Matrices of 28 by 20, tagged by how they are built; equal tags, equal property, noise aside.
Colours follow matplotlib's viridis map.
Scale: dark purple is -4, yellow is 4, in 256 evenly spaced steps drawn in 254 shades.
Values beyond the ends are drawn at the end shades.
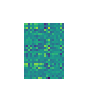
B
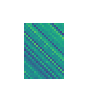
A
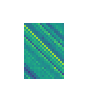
A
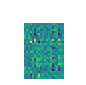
B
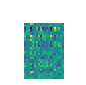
B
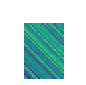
A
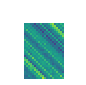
A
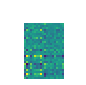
B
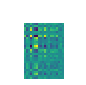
B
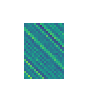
A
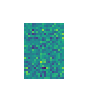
B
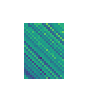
A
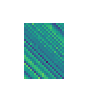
A
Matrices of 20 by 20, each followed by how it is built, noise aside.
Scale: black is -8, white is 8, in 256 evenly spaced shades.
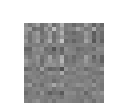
low rank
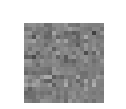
low rank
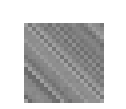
Toeplitz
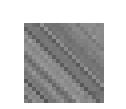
Toeplitz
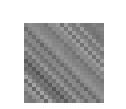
Toeplitz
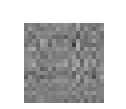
low rank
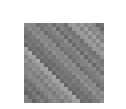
Toeplitz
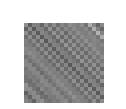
Toeplitz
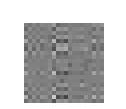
low rank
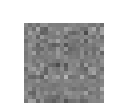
low rank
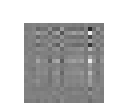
low rank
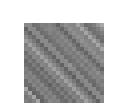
Toeplitz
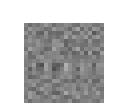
low rank
